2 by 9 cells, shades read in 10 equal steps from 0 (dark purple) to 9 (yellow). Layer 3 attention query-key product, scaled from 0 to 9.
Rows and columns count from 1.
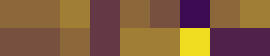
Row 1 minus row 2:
1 1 1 0 -1 -2 -9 3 4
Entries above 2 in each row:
7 6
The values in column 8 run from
1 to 4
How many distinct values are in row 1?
5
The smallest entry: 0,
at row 1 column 7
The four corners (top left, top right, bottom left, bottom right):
4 5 3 1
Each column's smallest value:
3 3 4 2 4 3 0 1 1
